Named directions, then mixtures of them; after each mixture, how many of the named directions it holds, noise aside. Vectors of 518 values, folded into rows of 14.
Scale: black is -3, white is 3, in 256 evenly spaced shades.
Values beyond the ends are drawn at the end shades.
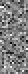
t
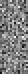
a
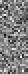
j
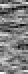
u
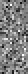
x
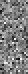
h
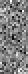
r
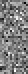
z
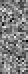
two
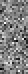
one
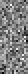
two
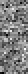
three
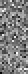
two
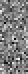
one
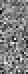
one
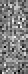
two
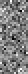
one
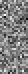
one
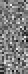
three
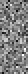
two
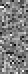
one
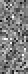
one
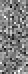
two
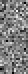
two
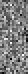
two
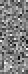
three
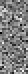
three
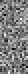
two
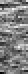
one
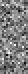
three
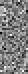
three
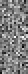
one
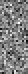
three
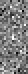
one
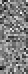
three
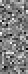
one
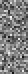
three
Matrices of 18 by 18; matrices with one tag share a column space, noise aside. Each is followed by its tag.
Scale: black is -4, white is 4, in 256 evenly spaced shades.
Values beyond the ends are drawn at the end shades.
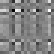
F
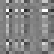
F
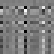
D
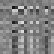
D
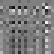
D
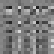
D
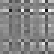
F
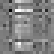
F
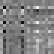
D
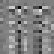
D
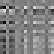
D
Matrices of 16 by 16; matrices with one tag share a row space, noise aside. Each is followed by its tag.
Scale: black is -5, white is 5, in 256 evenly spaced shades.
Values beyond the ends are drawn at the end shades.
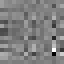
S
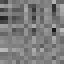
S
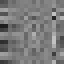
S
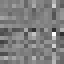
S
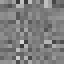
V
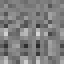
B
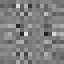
V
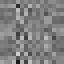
V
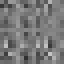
B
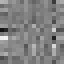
S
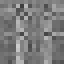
V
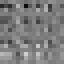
B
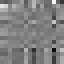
S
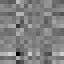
V
